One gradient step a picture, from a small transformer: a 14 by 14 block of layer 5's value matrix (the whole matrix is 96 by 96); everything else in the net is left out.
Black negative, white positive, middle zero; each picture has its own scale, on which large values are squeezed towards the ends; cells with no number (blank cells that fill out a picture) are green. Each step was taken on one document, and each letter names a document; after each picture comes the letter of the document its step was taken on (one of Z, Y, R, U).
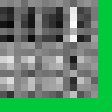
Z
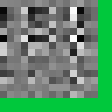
Z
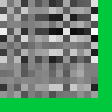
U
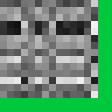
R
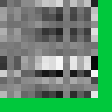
U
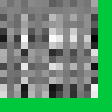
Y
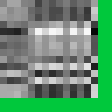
U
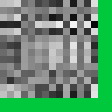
U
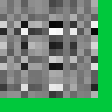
Y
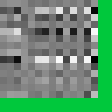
U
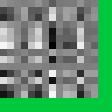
R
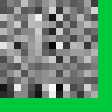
R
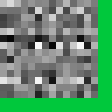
R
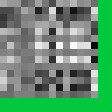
R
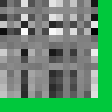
Y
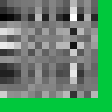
Z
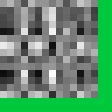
R
